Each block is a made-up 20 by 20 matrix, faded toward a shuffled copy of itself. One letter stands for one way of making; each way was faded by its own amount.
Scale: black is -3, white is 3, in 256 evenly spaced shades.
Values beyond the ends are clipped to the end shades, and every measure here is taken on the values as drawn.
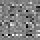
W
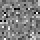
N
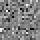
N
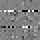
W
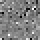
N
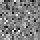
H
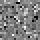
H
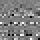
W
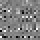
W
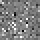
N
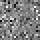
H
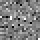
H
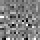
W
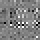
W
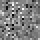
N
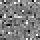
H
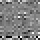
W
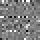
W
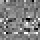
W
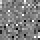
N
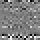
W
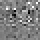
W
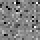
N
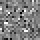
H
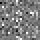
N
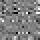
W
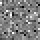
H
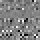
W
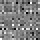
W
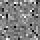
N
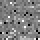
H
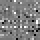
H
